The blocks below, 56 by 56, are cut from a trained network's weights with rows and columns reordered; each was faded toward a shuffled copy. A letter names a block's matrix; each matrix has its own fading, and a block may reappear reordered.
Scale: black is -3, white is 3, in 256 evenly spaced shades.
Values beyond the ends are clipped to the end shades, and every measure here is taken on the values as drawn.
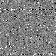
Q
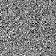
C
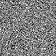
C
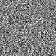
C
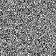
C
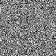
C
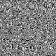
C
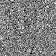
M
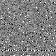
Q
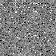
M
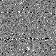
M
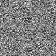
C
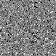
Q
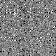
M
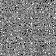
M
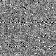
M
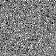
Q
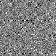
M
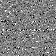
M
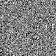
C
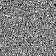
C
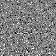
Q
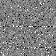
Q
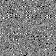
M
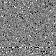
Q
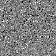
Q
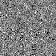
M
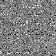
M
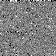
Q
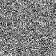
C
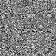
C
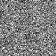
C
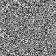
C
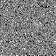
M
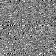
M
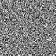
C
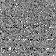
M
